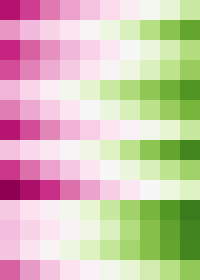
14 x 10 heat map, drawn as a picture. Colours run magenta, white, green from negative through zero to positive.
The bottom right is the ninth with the highest average. No lone cell stands out from its neighbours. Streaks run across, left to right. Values rise toward the right.
